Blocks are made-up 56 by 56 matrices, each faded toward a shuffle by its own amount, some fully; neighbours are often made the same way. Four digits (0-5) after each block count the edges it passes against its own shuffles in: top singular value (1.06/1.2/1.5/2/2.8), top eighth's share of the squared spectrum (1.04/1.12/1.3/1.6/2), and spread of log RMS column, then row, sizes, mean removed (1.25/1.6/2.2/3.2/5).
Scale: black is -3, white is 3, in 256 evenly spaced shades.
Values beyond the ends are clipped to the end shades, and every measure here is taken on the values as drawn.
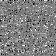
3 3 0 2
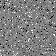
0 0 0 0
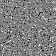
1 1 0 0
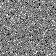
0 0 0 0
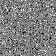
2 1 0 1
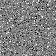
1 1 0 0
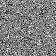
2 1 0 0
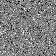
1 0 0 0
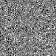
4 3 2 1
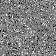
1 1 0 0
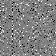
3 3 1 0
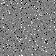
3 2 1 1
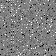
2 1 0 0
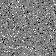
1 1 0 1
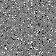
1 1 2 0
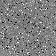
0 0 0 0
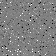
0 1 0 0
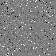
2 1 0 0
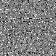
1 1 0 2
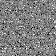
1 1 0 2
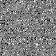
1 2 0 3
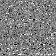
1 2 0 2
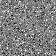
1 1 0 1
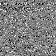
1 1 0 2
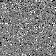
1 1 0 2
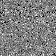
1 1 0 1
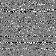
2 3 0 3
